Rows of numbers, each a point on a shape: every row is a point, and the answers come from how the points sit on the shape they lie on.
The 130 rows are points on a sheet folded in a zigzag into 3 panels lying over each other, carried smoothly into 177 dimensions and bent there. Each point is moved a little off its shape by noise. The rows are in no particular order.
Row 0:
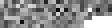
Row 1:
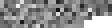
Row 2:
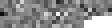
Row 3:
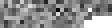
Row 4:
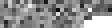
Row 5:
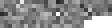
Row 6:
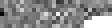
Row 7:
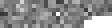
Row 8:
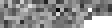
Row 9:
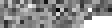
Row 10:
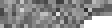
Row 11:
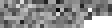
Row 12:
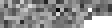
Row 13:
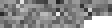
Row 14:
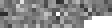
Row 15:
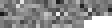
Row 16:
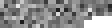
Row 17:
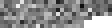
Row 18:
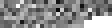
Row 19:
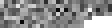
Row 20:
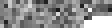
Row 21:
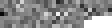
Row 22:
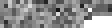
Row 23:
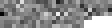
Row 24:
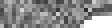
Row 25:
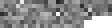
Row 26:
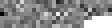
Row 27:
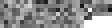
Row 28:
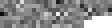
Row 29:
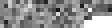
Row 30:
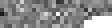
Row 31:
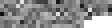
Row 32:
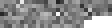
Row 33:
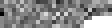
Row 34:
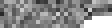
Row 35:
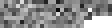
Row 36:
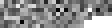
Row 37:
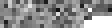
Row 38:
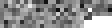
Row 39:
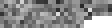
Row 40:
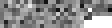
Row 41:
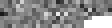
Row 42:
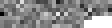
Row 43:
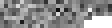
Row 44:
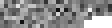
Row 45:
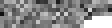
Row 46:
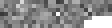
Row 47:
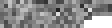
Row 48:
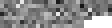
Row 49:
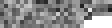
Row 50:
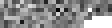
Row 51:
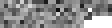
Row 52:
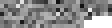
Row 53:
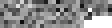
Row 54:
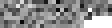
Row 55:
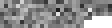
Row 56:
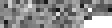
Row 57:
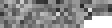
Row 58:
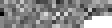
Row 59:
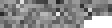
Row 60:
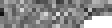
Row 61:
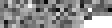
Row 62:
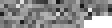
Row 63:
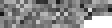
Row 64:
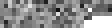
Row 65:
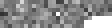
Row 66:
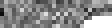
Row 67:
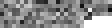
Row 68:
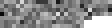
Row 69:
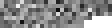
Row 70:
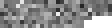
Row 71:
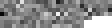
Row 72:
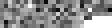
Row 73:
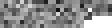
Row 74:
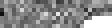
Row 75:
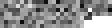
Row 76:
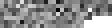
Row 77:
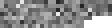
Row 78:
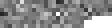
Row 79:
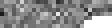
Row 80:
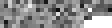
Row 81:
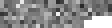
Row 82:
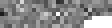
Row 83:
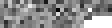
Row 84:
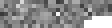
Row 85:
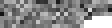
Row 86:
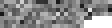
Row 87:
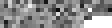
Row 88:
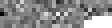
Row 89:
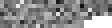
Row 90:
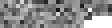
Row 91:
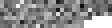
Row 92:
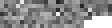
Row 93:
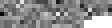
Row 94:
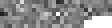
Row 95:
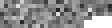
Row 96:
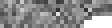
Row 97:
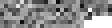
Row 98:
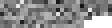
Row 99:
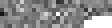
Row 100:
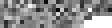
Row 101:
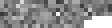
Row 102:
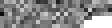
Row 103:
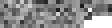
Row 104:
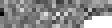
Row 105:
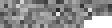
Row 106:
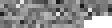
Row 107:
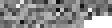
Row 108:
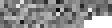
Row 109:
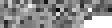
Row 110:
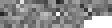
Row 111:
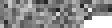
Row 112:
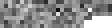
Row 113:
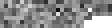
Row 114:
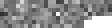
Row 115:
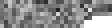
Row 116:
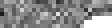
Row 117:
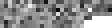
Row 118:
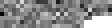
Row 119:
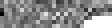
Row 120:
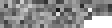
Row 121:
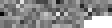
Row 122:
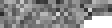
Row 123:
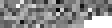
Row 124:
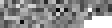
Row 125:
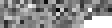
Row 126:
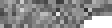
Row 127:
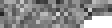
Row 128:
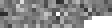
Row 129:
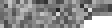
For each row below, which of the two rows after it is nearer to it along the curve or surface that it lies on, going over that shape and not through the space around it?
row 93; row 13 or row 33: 33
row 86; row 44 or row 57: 57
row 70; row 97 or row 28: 28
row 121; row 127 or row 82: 82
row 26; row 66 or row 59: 66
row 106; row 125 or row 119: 119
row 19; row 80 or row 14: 80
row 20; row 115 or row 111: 111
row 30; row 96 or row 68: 68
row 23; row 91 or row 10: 91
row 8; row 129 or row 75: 129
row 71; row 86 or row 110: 86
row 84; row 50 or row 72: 50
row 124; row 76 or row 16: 16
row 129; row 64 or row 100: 64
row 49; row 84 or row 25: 25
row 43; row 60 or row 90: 90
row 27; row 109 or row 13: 13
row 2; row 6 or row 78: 6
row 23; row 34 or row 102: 102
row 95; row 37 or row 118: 37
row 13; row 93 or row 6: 6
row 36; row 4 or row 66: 4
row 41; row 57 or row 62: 62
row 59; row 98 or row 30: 30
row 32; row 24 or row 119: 119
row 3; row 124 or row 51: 124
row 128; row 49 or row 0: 49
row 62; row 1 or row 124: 1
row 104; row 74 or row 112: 74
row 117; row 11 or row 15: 11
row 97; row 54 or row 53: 53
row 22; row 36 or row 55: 55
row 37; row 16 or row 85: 16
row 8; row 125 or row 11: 125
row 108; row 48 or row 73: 73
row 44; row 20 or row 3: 3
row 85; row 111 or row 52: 52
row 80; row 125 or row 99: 125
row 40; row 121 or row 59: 59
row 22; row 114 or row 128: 114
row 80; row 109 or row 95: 109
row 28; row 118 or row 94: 118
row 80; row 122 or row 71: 122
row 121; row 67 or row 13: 67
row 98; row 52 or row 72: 52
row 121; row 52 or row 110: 52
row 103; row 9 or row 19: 9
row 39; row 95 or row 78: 78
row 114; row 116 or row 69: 69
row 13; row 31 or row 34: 34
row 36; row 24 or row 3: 3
